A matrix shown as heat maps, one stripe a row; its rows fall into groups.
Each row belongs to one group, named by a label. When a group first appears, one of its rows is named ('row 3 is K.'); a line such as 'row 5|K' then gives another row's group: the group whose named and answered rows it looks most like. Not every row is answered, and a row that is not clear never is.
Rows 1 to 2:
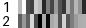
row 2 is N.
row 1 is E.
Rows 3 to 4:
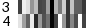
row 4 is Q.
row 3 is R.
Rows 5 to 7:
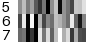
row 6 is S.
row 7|S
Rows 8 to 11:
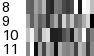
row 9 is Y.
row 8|E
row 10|E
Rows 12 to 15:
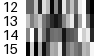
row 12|R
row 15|N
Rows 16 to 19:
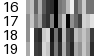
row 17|N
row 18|E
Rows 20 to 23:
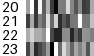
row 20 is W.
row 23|S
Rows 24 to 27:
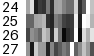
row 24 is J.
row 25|E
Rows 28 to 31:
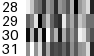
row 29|R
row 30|S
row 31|Q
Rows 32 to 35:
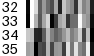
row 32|R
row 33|R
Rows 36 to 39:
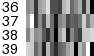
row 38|N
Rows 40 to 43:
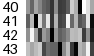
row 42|R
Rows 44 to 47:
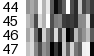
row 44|W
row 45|Q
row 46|E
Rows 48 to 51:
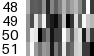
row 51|R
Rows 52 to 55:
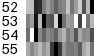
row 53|S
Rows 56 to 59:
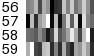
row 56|R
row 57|S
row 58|Y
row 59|E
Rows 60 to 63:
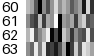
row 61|S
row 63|E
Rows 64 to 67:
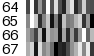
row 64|S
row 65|R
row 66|S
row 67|Q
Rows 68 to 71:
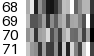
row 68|Y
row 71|Y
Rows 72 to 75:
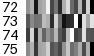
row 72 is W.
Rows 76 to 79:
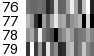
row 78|W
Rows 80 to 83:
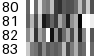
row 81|N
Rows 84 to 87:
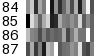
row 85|R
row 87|S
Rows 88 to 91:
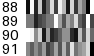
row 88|N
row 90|Q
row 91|Y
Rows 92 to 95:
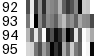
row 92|N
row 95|Y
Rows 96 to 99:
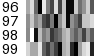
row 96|E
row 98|W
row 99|Q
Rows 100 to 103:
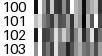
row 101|Q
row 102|S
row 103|S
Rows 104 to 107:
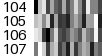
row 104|R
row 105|Q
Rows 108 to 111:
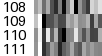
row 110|W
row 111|E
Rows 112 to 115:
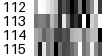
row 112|Q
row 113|E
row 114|Y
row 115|Y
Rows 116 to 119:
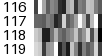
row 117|Y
